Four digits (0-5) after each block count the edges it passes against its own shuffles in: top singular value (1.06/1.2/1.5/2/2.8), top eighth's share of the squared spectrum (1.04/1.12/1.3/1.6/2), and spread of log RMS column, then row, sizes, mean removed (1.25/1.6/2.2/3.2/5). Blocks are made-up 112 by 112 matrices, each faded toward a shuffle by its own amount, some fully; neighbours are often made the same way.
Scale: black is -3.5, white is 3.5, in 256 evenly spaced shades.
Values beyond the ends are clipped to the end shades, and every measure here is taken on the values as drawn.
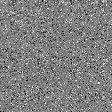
3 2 0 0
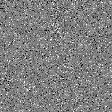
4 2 1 0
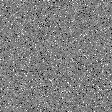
1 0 0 0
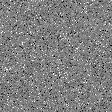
0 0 0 0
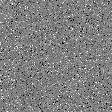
0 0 0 0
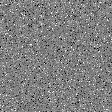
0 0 0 0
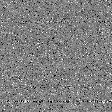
3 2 0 2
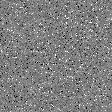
0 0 0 0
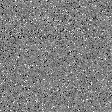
1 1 0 1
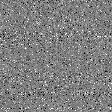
3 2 0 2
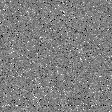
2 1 0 0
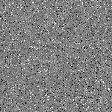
3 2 0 0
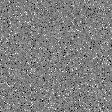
3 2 0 0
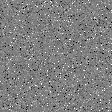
0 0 0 0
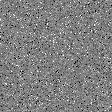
0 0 0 0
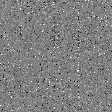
3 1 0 0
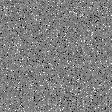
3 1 0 0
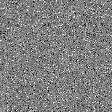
3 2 1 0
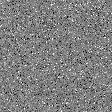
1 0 0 0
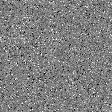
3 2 0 0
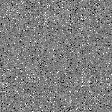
3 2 1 1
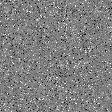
2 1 0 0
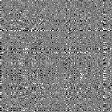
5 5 3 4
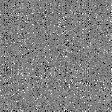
4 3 2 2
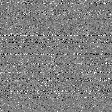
2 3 0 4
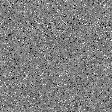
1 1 0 2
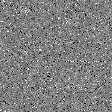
1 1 0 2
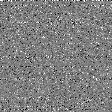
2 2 0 3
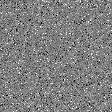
0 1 0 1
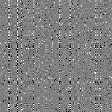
5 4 3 2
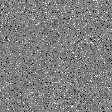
3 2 0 1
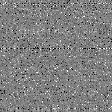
4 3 1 2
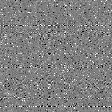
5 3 1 3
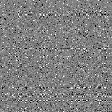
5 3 2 3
